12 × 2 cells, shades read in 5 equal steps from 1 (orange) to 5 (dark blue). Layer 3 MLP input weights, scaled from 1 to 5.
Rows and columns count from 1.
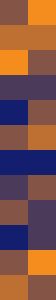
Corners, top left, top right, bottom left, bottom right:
3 1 2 3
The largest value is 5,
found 4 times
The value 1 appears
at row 1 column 2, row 3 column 1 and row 11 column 2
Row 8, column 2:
3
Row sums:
4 4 4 8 8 5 10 7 7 9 4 5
